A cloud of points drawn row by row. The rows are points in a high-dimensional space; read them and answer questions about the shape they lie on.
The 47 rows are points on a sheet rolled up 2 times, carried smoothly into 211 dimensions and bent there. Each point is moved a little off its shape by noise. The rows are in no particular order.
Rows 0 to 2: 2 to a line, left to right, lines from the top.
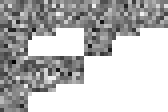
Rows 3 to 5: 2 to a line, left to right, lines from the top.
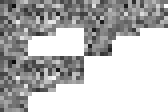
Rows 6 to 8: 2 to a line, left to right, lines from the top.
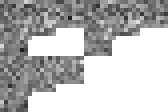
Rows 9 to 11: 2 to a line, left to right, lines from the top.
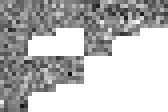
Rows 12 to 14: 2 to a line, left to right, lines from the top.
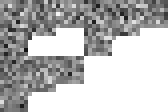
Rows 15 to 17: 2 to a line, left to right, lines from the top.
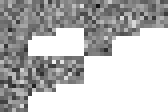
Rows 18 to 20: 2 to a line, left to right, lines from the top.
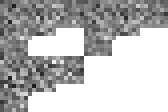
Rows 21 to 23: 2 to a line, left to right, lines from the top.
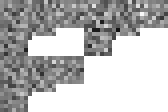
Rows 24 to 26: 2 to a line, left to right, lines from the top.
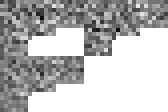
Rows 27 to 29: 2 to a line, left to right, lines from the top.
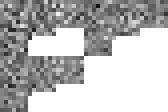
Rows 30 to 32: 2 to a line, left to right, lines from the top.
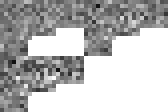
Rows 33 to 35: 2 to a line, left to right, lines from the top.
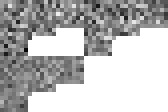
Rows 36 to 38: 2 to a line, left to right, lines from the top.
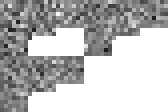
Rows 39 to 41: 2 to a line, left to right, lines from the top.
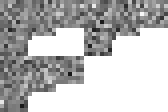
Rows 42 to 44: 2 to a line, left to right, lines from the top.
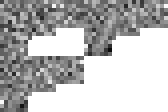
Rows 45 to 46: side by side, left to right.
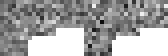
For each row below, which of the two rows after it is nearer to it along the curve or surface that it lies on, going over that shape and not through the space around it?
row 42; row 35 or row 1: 1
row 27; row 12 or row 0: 0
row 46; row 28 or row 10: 28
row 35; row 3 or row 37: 37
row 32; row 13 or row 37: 13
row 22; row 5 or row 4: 4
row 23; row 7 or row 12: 7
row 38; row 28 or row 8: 28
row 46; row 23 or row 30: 23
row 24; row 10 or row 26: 10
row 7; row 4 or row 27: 4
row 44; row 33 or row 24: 33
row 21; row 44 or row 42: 44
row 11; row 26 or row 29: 26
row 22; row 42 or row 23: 42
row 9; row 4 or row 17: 4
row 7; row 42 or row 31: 31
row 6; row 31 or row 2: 31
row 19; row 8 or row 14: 14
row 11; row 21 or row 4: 4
